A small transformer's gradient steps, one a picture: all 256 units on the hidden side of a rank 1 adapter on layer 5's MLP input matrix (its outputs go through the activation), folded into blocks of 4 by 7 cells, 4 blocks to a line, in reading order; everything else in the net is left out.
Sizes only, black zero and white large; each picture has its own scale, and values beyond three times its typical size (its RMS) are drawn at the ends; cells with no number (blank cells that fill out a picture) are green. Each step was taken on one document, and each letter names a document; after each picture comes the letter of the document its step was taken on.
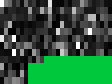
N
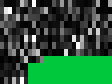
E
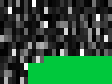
E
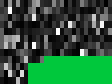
N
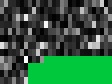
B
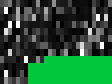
E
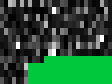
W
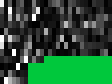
N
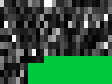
B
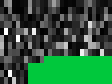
N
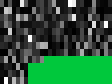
E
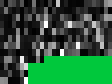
W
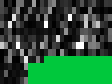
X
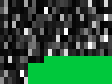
W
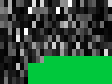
X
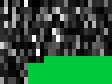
W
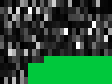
E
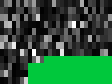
N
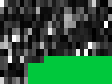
B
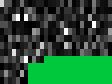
E
